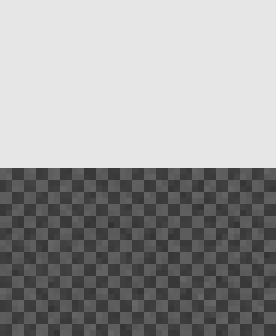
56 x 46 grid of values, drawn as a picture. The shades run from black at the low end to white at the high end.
The table splits into 2 rows of 1 panel. Panel 1,1: very high, flat. Panel 2,1: low, checkered.
